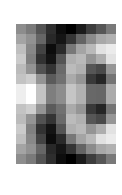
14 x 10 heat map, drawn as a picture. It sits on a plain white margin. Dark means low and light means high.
Mirror symmetry: top to bottom. Odd rows or columns: none. Ninth with the highest average: middle left. Calmest part: centre.
